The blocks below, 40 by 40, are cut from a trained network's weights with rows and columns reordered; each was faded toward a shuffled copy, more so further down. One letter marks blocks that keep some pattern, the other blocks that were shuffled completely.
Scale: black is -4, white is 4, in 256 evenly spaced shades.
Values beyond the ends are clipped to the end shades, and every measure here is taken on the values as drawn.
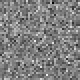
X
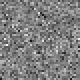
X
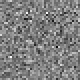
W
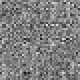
W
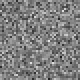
X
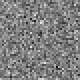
W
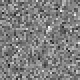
X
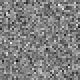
X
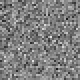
X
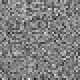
W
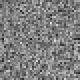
W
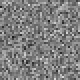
X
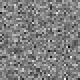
W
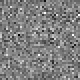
W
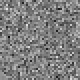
X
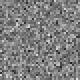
X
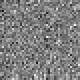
W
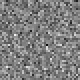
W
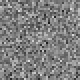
X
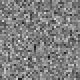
X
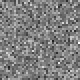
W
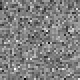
X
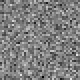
W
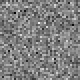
X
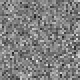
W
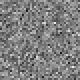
W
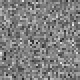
W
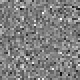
W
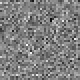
W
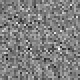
W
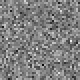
X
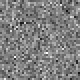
X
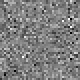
W
